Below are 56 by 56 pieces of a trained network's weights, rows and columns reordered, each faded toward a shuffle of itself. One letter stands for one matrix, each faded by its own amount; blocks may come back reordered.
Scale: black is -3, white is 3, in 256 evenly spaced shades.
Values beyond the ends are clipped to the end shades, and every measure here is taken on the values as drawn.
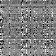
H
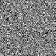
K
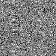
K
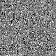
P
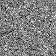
P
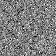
P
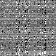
H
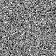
P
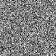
K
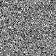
K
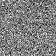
K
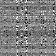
H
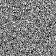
K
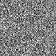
K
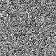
K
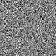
K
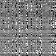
H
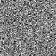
K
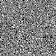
P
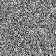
K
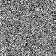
P
